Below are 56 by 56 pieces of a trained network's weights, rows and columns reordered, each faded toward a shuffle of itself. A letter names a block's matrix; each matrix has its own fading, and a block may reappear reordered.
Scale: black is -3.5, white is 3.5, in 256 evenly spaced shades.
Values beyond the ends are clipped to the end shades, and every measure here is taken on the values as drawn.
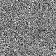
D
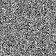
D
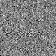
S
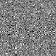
S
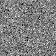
D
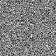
S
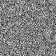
D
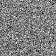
D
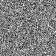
D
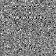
S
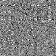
S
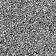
D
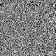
S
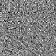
S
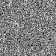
D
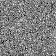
D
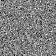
D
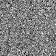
D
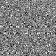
S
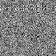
S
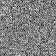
D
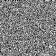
D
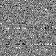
S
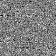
S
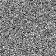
D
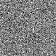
D
